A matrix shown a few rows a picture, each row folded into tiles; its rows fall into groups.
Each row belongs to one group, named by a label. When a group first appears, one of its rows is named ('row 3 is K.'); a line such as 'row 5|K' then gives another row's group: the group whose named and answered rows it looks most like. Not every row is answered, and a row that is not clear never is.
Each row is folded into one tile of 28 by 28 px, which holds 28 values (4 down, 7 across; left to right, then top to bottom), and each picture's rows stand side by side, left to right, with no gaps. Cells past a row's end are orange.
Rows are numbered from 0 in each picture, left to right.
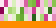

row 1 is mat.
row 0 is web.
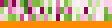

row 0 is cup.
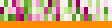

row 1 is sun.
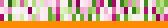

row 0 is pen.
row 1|web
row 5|mat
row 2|web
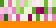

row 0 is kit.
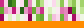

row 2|kit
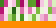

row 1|mat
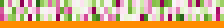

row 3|pen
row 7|cup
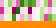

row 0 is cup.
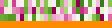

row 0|cup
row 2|sun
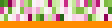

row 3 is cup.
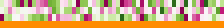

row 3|sun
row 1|cup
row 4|cup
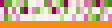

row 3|cup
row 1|mat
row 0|mat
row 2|mat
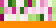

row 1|cup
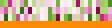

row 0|mat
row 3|mat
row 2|pen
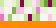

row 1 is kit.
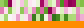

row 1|cup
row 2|cup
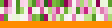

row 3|cup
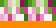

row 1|sun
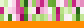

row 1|cup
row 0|cup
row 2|web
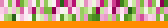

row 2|cup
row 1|mat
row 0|cup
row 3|cup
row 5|sun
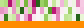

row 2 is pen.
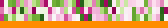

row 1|cup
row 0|web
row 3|kit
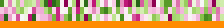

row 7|cup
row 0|kit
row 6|kit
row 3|kit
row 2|pen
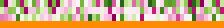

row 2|cup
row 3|cup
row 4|pen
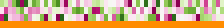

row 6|kit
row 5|mat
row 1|pen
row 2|kit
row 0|kit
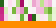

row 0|pen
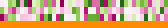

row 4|pen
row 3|mat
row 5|mat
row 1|web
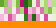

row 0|sun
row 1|kit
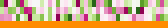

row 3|cup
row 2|pen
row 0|sun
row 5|pen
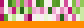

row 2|kit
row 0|web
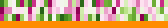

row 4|web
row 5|kit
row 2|cup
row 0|pen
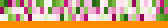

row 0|mat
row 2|mat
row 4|pen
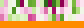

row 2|kit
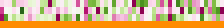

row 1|pen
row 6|web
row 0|web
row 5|pen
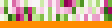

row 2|cup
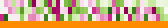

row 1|sun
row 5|kit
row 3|kit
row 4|mat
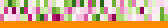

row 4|kit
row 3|pen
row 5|web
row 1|pen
